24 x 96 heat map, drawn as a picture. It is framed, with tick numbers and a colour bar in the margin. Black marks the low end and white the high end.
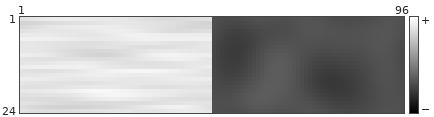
The table splits into one row of 2 panels. Panel 1,1: very high, streaked across, faint in contrast. Panel 1,2: low, smooth, faint in contrast.
